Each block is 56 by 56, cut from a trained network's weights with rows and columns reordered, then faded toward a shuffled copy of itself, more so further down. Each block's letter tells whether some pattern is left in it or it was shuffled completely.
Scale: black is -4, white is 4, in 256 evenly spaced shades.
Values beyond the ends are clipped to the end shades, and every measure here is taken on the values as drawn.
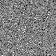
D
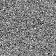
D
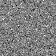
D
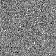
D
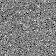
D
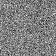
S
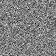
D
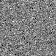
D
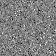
S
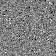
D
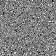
S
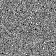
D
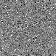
D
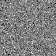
S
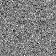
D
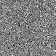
S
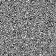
D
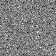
S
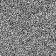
D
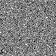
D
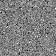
D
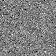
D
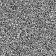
D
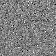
S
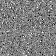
S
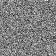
D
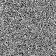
D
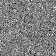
D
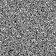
S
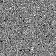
S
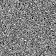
S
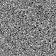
S
